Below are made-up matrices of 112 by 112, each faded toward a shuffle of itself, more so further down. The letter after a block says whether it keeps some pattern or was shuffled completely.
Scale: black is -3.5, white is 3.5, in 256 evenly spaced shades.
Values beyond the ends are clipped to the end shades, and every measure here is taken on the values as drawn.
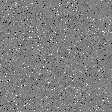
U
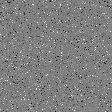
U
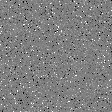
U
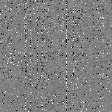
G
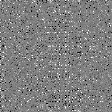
G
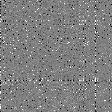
G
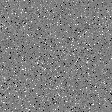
U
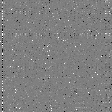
G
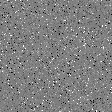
U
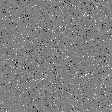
U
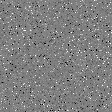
U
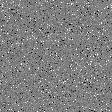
U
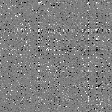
G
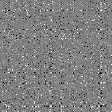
G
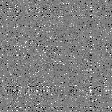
G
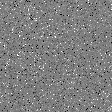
U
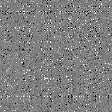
G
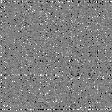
G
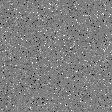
U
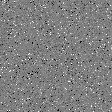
U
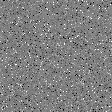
U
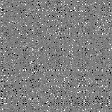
G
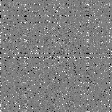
G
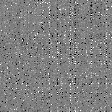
G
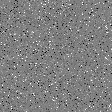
U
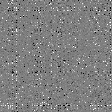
G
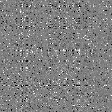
G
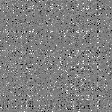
G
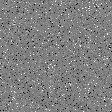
U
